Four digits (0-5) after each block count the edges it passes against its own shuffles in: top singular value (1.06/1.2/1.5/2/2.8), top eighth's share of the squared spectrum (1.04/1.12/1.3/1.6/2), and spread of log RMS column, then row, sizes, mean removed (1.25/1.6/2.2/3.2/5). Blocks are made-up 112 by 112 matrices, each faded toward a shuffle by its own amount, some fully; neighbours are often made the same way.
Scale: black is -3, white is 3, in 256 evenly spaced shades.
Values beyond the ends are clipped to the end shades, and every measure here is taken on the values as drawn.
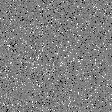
2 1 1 0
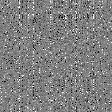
4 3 3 1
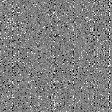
4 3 3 1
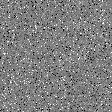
2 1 0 0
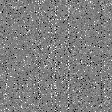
4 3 2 0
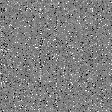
3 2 1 0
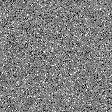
0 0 0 0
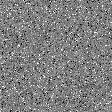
0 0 0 0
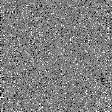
1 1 2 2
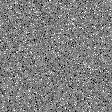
1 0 0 0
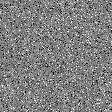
0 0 0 0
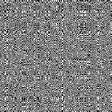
5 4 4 3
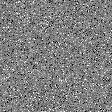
2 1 0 0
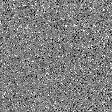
3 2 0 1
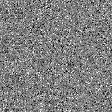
3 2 1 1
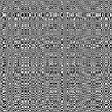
5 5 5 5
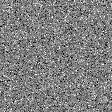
1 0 0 0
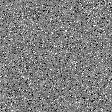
0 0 0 0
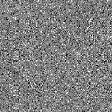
4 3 2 2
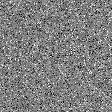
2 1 0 0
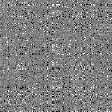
4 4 3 3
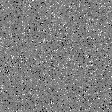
1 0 0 0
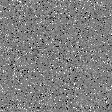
2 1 0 1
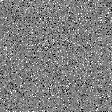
4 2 1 1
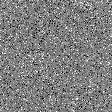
2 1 0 0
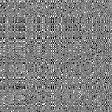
5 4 3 3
